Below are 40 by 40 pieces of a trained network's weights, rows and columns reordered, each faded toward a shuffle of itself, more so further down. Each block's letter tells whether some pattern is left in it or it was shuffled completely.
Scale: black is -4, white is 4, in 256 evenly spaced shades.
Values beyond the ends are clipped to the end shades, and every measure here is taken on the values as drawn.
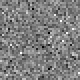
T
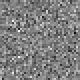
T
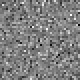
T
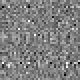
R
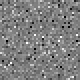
T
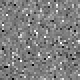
T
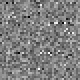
R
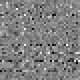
R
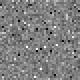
T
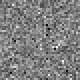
T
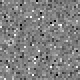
T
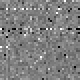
R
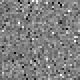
T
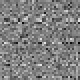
R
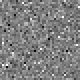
T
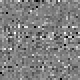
R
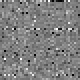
R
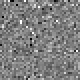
R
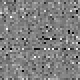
R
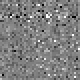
R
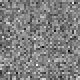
R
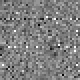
R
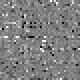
R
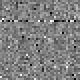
R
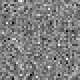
R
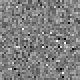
R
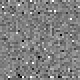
R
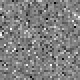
T
